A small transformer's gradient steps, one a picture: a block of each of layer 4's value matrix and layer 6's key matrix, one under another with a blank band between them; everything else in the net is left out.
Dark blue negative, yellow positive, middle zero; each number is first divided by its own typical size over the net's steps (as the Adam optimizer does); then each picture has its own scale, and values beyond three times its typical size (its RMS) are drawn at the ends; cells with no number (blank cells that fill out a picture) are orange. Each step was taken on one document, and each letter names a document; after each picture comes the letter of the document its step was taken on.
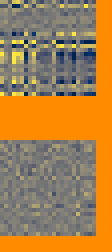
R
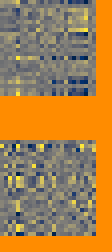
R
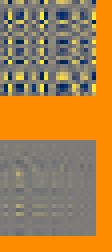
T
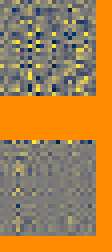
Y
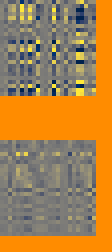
Y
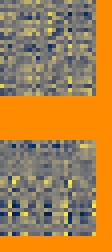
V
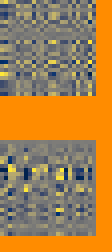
T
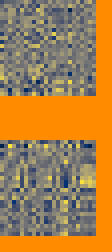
V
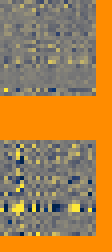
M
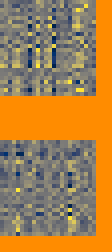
Y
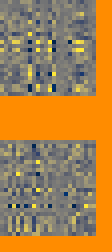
Y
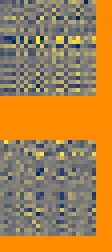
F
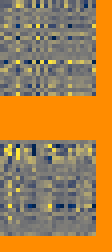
M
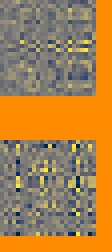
R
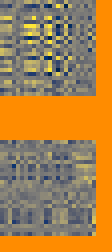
V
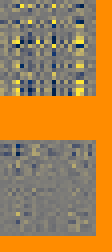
Y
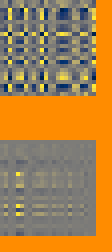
T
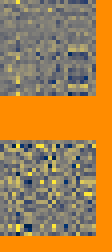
R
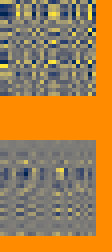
T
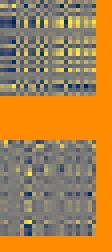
F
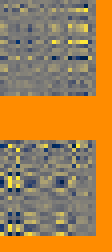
R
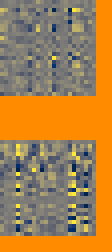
Y
